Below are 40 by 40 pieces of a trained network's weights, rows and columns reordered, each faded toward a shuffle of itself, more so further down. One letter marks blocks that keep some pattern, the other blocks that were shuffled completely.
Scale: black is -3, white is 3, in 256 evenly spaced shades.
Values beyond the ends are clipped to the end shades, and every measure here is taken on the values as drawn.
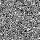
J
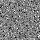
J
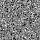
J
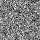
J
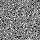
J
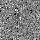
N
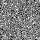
J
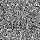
N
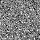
J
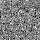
J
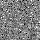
J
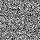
J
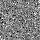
J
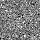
J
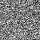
N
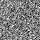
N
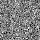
J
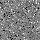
J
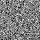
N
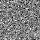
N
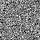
J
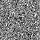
J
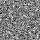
N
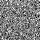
N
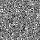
N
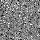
J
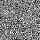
N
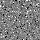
J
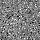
J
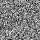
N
